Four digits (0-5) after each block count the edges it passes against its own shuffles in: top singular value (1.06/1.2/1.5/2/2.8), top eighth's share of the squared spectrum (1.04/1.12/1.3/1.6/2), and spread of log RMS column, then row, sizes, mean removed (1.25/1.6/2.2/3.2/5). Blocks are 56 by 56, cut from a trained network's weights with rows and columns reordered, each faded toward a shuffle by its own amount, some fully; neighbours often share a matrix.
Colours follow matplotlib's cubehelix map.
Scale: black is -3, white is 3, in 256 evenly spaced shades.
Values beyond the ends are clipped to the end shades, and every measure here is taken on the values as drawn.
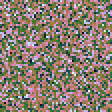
0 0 0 1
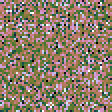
3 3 1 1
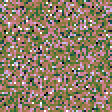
0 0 0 0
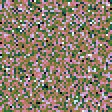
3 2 0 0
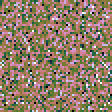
0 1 0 0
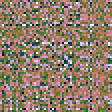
4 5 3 3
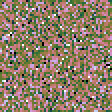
1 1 0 0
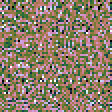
3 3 2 2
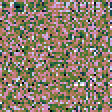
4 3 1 2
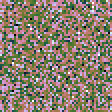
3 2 0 0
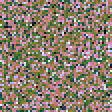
0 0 0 0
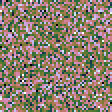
3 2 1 0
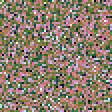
0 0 0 0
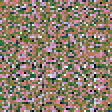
4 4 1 2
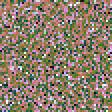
0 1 0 0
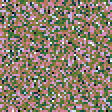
2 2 0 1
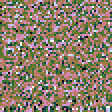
3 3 0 1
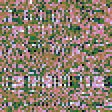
4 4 1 3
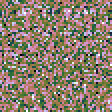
3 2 0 1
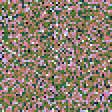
3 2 0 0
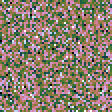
0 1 0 0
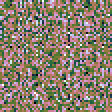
4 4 2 2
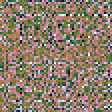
4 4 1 3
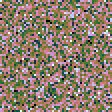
1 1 0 0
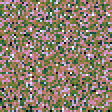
2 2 0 0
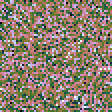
2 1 0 0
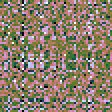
4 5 3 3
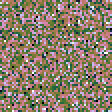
2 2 0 0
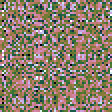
4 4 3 2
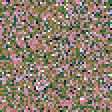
1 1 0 0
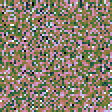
3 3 1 0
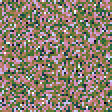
0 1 0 0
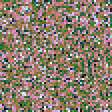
3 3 1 1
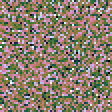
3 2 0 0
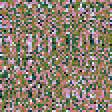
4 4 3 0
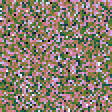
2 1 0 0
